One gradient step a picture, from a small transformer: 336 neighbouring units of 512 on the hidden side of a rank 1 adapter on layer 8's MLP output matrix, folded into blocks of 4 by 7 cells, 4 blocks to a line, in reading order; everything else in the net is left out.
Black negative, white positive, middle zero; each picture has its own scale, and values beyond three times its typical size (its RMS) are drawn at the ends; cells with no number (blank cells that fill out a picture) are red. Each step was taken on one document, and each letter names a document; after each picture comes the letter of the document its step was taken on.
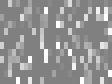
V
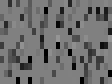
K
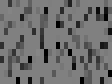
K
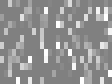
V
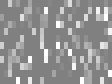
V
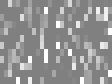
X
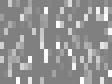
V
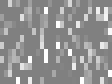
X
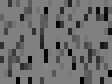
K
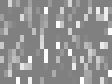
K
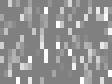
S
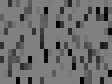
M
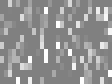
S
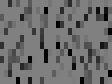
M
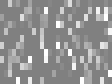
V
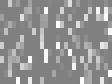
V
